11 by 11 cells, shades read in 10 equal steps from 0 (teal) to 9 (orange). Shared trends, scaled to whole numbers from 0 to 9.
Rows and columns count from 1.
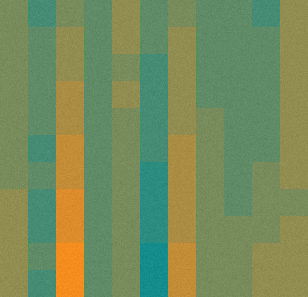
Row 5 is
4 3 6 3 4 2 5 4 3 3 5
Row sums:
38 42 40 42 42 43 44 44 46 49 48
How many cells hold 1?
3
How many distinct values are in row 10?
6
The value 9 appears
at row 10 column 3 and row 11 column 3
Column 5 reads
5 5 4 5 4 4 4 4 4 4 4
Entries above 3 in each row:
5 5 5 5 6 6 7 7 8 8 8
